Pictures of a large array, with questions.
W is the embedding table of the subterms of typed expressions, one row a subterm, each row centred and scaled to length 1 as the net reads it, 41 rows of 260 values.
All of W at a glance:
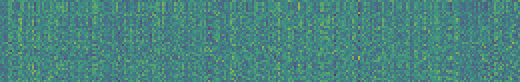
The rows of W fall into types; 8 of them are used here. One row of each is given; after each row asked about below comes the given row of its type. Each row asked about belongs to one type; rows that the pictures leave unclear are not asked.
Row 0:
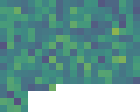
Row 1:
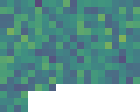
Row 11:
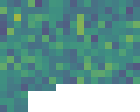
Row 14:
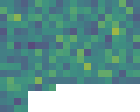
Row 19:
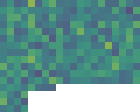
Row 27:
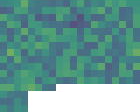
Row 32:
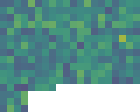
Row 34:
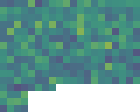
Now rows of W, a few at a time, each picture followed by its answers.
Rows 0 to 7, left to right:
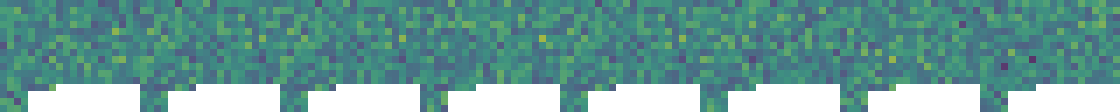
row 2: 1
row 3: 32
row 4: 1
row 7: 14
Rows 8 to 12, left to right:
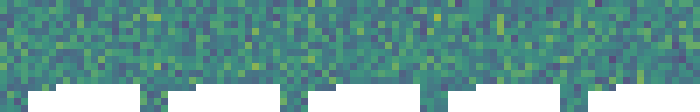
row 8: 11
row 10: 19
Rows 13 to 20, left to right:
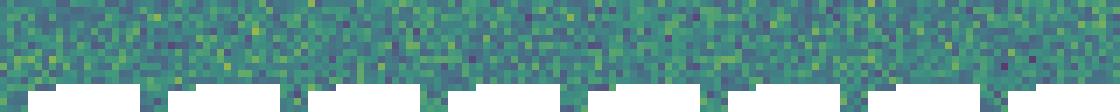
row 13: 19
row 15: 27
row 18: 0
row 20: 14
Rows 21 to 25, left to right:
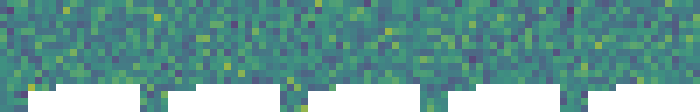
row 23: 0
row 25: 11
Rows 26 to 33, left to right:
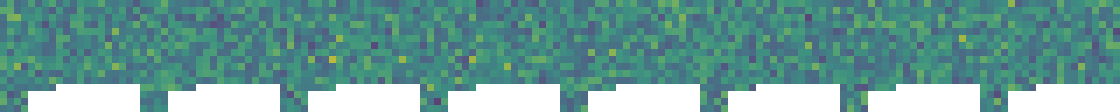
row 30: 14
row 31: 1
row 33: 27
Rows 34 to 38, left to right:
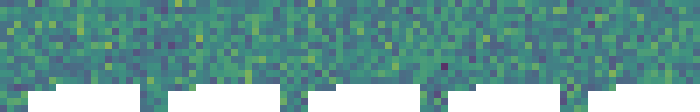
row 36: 19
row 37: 1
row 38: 11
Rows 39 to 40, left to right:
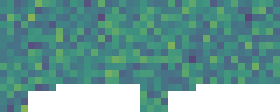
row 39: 19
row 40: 0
